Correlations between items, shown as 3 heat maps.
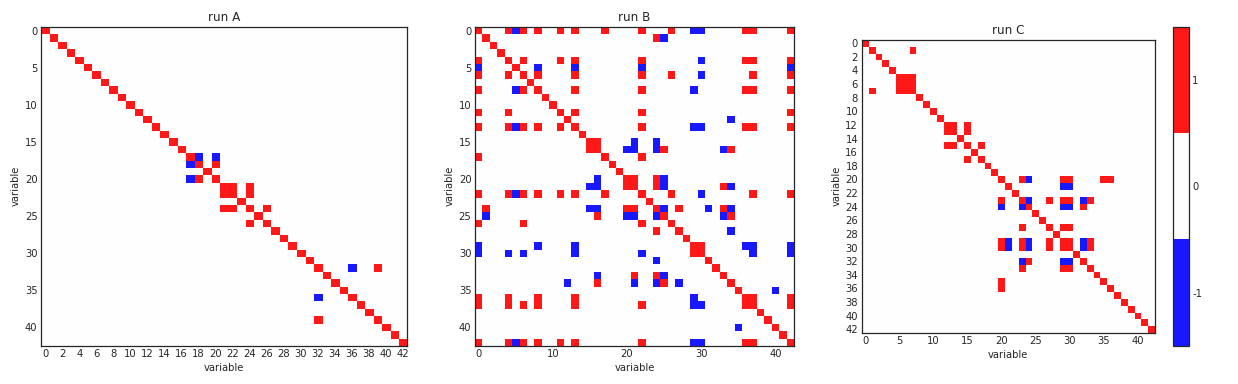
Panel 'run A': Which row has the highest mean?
24
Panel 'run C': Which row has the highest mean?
20
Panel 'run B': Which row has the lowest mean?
30
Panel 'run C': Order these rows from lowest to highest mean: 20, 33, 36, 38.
38, 36, 33, 20
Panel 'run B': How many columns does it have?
43
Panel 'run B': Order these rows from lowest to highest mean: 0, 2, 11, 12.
12, 2, 11, 0
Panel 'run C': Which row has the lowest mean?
24
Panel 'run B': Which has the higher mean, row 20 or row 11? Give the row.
11
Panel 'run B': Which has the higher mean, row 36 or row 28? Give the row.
36
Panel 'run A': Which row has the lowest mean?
17
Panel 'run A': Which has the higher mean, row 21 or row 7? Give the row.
21
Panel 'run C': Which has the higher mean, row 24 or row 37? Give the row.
37
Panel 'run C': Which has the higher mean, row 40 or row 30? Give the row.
30
